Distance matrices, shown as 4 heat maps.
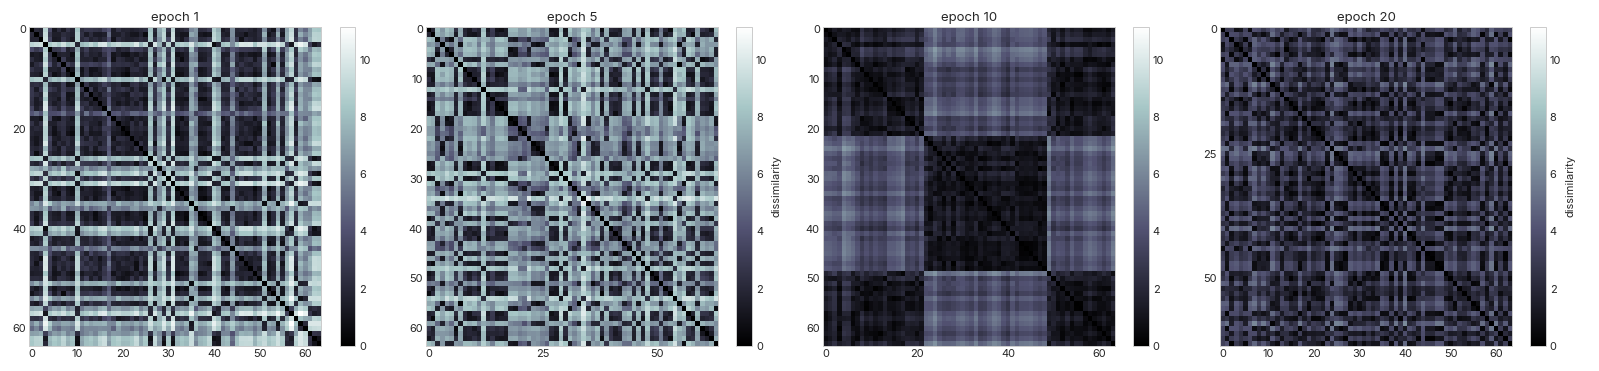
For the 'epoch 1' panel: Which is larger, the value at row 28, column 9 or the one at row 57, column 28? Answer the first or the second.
the second
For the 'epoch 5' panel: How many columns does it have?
64
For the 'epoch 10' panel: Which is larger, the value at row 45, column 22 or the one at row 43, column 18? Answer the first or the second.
the second
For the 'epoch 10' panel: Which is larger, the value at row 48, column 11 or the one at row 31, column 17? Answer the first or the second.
the second
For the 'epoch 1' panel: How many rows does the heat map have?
64
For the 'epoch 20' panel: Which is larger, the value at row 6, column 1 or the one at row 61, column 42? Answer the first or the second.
the first
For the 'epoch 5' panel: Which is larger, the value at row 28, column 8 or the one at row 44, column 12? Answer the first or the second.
the second
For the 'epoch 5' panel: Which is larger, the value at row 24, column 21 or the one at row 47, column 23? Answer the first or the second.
the second
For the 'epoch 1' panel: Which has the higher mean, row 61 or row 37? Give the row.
61
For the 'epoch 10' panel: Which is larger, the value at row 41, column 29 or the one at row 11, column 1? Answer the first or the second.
the first
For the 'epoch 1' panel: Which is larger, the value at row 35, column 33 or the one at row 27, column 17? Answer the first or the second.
the first
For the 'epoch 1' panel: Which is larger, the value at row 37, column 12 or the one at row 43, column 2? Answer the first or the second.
the second
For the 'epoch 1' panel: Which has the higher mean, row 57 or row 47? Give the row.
57
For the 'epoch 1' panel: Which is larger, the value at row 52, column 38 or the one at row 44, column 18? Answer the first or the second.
the second
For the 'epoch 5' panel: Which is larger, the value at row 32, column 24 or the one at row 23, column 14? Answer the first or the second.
the second
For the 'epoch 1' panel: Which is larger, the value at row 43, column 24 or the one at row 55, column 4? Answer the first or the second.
the second
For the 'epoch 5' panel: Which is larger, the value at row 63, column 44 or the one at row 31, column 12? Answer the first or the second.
the second
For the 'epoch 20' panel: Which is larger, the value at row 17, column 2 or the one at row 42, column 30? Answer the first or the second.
the first
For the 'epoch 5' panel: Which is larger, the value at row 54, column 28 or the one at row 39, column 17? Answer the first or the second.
the first
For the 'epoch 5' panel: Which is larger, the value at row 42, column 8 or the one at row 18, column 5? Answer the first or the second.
the first
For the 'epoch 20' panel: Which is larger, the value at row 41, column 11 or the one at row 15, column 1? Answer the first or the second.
the second
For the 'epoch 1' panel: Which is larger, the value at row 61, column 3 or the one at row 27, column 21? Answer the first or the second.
the first
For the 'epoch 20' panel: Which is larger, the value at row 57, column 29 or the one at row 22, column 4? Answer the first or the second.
the first
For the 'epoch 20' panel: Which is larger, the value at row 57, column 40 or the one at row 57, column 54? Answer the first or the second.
the second
